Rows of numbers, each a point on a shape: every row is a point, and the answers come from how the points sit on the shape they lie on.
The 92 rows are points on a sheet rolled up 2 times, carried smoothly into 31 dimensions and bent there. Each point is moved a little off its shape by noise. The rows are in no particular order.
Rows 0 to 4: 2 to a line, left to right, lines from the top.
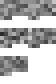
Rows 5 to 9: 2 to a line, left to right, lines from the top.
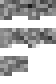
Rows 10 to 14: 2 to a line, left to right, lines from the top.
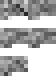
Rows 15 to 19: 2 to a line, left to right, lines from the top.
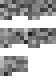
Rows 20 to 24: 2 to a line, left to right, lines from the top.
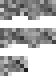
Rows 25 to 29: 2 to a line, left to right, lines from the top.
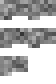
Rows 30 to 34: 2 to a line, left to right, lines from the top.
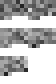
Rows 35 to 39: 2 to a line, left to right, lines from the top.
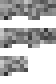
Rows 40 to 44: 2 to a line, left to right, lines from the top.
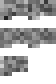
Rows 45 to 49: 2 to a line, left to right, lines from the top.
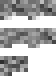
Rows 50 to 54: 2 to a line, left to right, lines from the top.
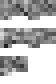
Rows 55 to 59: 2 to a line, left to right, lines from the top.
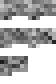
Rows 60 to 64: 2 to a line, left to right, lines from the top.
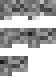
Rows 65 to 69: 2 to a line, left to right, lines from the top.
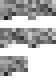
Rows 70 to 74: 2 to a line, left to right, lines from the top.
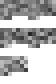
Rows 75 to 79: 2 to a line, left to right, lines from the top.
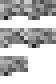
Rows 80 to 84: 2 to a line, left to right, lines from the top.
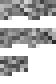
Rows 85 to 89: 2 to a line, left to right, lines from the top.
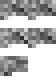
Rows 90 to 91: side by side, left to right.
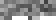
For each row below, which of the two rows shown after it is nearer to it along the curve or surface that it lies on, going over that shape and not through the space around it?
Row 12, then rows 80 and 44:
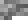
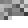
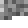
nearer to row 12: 44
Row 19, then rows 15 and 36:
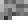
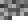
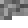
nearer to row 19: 15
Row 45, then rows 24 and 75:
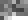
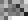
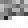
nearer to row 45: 24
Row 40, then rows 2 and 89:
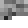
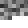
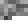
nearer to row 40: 2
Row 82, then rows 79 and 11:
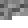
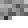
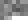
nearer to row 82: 11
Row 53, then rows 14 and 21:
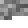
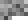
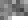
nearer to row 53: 21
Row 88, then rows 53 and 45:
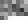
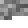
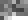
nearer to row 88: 45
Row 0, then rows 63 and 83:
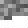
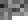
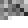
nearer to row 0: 63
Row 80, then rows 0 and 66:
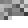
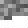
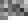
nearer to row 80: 66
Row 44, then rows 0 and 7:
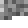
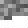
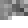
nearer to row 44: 7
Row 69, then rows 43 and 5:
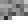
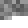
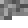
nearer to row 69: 43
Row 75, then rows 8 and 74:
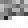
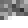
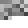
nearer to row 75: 74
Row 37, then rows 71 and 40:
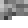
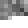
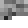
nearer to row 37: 40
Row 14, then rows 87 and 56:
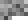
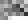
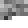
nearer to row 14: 56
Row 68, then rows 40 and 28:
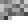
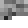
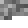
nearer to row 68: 40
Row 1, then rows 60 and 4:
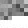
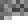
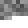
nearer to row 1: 4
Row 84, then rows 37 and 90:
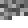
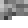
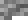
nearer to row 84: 37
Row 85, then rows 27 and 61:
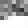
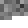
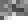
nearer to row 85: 61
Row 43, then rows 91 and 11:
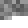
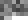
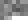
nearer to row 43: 11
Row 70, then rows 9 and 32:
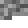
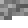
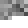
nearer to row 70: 9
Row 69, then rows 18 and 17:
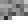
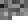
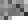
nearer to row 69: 17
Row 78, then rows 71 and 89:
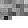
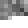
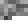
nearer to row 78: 71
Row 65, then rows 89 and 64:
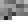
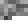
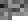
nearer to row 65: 64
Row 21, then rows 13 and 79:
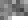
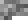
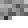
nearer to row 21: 79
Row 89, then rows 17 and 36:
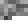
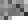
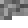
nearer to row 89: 36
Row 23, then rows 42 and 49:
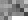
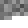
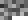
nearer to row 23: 42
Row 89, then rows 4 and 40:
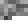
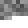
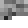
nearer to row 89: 4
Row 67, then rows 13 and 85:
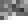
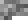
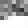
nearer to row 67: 85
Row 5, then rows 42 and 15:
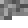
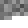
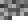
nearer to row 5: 42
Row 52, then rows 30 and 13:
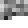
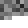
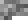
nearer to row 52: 30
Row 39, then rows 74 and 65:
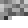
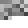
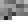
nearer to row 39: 74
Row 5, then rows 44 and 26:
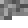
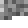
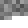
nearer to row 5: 26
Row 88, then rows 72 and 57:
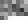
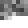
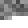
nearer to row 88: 72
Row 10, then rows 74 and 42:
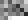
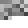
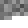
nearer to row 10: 74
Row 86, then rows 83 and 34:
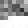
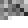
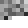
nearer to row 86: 83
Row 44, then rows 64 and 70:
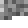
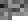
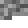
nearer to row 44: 64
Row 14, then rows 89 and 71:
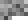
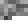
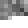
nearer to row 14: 71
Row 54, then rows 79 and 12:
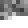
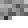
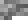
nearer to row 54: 79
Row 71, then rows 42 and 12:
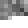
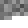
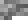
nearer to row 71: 42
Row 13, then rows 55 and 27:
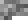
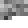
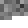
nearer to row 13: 27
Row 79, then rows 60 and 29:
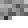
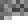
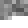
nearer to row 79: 29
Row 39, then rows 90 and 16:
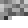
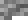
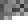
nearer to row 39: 16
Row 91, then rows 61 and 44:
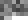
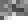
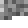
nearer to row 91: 61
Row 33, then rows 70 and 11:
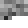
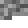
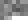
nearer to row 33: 11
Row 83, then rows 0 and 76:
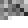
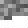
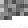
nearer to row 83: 76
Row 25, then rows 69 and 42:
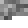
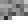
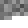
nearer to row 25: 42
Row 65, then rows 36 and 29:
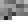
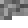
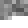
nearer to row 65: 29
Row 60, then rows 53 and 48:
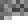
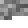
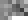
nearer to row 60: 48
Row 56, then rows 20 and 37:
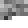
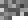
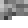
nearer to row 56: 37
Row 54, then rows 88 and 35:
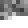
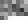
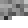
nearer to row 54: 88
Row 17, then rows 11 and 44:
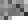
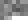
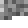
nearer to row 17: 11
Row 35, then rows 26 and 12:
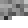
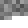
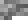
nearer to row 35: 26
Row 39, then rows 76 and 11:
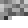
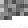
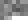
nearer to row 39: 76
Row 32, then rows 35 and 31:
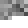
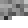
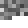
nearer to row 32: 35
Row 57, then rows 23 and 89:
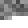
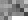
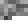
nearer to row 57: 23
